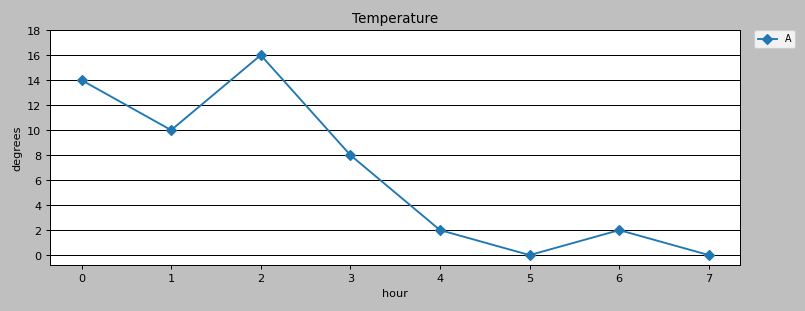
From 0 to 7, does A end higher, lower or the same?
lower
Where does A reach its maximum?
2
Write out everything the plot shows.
Title: Temperature
x-axis: hour, ticks 0 1 2 3 4 5 6 7
y-axis: degrees, ticks 0 2 4 6 8 10 12 14 16 18
Legend: A
Values:
A: 14 10 16 8 2 0 2 0
